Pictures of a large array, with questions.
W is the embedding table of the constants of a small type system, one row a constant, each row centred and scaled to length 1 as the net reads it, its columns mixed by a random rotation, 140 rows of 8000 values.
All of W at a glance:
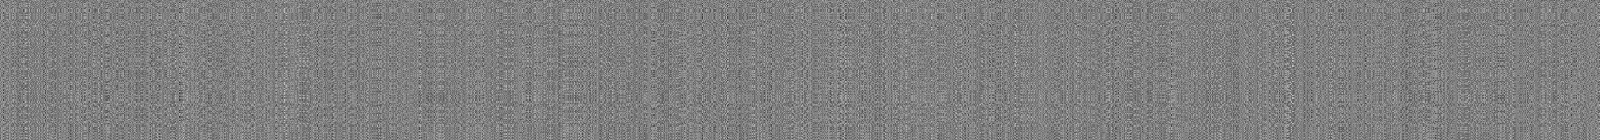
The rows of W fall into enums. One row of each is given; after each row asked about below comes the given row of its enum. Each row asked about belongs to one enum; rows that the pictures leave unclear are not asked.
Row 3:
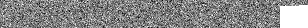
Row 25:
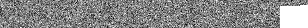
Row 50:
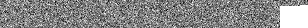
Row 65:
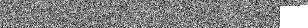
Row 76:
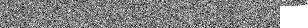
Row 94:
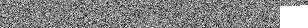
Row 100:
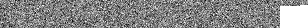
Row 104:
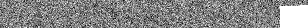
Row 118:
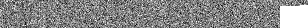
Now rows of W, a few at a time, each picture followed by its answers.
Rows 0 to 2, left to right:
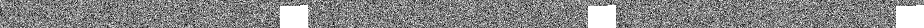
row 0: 25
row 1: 118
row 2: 100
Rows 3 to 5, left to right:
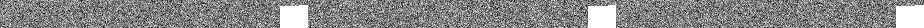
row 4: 65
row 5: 3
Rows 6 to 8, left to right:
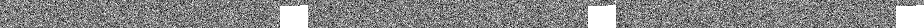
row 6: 50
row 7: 76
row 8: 100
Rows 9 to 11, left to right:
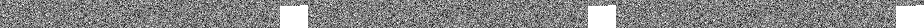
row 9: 94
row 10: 94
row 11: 94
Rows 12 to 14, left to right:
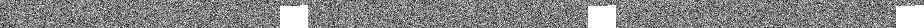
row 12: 100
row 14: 3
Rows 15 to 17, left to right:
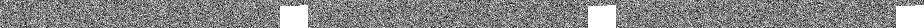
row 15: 118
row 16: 3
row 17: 3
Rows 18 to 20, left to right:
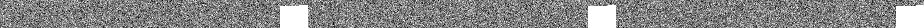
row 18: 3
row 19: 118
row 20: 65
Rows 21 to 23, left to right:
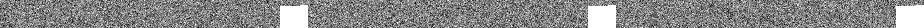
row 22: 94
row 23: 104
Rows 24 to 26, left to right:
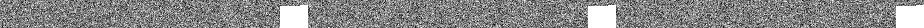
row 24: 65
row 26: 25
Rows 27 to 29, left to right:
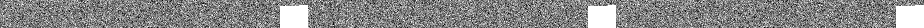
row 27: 3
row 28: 118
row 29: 3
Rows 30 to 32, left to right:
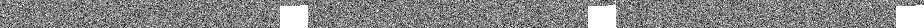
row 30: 94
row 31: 76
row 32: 118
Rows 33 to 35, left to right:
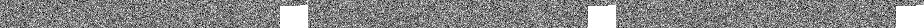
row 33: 76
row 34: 65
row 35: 65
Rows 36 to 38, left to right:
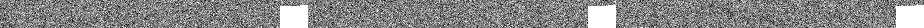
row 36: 100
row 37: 76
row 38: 104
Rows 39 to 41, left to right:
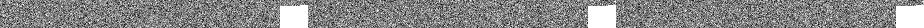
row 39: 94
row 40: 76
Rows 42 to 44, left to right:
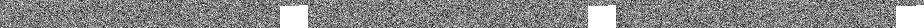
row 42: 3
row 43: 94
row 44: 100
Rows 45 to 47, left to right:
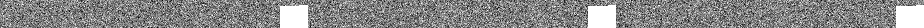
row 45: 3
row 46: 65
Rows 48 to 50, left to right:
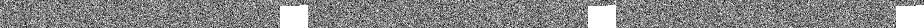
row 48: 118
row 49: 76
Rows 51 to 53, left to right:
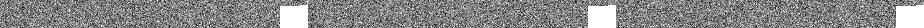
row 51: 76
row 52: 100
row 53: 65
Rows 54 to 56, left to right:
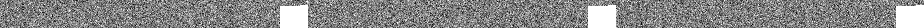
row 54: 76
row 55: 94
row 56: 118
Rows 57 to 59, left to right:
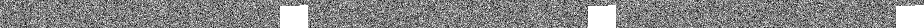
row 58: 65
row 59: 3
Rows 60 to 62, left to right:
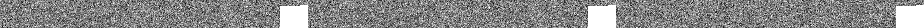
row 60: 65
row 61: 65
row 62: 25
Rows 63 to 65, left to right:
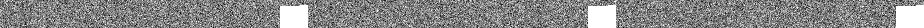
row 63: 118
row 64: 76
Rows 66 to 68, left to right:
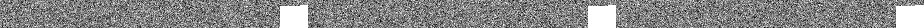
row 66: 65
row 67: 100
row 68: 3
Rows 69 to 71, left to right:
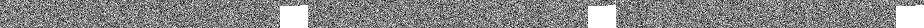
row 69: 50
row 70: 76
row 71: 118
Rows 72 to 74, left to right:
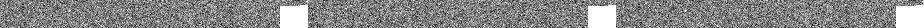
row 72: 76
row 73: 100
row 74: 76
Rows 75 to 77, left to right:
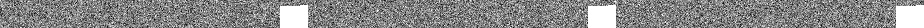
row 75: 25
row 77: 94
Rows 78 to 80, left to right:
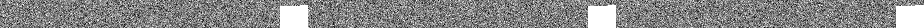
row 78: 94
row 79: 118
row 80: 3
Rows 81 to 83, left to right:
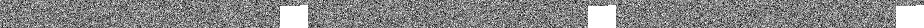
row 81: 65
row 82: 100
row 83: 94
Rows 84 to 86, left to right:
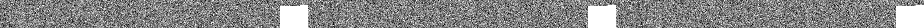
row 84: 100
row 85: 118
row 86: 118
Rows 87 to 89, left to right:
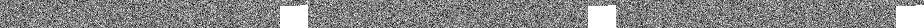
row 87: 76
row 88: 94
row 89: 118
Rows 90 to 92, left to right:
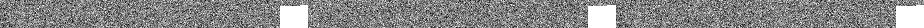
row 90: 100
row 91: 3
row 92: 100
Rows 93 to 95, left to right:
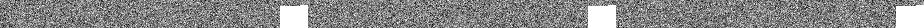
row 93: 100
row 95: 65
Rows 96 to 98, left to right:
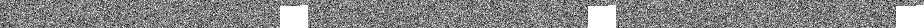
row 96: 100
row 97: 65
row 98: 65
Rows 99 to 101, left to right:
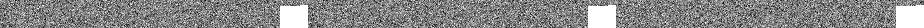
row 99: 100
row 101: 94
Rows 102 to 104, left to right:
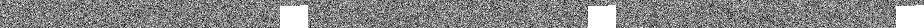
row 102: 94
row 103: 65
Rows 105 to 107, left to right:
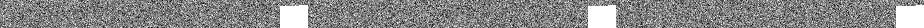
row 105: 3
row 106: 94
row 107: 118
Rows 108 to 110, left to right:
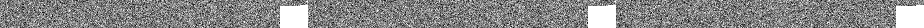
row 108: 76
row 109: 76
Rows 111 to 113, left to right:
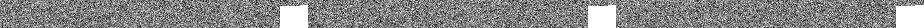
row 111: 65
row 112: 100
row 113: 3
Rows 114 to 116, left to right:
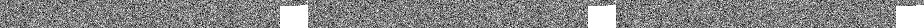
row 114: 76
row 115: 76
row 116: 100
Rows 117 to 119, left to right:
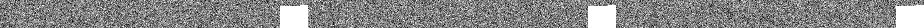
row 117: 100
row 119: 104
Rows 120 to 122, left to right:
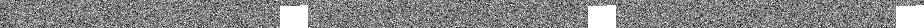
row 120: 100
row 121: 3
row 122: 94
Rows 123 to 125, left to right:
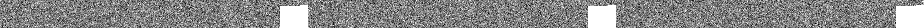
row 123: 65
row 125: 76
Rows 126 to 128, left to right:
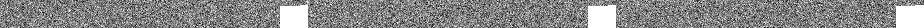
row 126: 76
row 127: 94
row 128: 3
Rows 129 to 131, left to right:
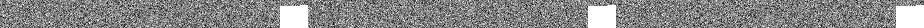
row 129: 94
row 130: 118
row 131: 94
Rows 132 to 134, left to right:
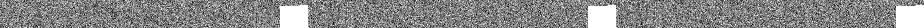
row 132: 104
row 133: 118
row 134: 118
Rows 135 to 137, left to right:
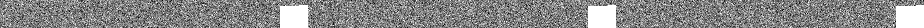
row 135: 3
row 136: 118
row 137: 50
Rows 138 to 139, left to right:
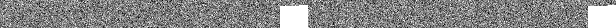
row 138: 3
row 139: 118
